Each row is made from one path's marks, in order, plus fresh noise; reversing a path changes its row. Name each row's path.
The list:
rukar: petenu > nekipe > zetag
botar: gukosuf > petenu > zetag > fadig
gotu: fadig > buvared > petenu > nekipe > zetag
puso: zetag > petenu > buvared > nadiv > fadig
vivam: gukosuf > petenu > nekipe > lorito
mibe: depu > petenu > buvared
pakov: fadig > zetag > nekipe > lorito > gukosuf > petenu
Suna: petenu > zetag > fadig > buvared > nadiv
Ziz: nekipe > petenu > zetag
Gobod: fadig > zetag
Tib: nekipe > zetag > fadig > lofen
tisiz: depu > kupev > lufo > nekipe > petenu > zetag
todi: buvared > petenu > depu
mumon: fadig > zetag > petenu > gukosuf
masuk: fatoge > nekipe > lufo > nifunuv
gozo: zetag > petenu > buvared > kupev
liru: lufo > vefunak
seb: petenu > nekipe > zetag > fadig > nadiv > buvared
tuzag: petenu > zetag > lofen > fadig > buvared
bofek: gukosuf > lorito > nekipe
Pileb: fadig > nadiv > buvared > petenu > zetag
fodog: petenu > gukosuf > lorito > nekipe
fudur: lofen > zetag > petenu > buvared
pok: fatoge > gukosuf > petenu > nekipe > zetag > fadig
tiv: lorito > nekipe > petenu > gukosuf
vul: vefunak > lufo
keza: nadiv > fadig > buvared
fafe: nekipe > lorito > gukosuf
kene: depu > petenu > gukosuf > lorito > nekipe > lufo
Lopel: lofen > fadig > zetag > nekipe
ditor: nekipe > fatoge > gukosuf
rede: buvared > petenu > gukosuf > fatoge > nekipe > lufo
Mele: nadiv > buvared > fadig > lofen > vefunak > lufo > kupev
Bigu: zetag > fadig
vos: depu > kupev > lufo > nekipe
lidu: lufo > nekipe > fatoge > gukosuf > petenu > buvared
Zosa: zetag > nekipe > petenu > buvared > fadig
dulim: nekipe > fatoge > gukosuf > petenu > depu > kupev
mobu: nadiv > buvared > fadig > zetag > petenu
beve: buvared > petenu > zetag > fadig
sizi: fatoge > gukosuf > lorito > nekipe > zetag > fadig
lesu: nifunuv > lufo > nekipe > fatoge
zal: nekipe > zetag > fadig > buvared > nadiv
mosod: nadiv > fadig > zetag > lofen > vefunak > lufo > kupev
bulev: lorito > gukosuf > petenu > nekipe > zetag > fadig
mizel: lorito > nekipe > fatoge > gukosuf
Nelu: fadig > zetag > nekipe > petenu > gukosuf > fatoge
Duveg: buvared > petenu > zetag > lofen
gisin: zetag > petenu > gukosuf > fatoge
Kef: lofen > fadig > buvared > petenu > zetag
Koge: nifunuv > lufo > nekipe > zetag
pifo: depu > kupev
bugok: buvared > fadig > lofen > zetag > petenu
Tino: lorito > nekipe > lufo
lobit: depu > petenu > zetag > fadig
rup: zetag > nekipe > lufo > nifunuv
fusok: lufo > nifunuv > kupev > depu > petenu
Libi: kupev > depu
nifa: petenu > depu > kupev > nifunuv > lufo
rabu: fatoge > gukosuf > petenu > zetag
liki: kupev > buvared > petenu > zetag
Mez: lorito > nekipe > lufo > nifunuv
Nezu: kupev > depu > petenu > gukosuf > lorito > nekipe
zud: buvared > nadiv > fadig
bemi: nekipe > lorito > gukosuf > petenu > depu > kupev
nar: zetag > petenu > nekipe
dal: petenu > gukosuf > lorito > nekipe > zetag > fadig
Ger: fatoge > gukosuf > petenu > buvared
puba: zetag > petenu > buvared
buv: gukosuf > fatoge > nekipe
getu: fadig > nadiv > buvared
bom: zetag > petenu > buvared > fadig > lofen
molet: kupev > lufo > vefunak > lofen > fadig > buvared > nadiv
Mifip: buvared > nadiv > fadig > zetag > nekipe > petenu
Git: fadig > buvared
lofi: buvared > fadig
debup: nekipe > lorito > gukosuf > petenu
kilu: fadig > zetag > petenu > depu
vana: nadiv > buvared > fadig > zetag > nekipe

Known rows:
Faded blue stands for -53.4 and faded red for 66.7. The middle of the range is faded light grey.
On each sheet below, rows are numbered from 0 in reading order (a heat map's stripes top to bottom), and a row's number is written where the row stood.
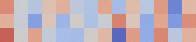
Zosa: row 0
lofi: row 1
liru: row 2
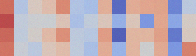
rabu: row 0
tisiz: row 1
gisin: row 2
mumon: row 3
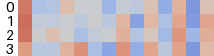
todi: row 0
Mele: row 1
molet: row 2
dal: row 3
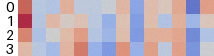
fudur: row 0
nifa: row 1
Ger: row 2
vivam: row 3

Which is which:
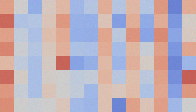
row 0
Tib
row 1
kene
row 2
Mez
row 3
Nelu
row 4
ditor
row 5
Gobod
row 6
gotu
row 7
Koge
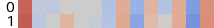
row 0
Pileb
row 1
tuzag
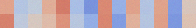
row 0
fodog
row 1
rukar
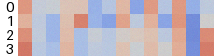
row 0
lidu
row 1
bemi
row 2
bugok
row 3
Kef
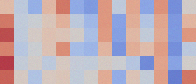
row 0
debup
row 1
seb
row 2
Suna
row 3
pok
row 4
Libi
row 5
Bigu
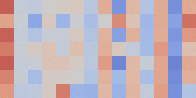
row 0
mobu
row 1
Git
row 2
keza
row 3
liki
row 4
puso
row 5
Mifip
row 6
dulim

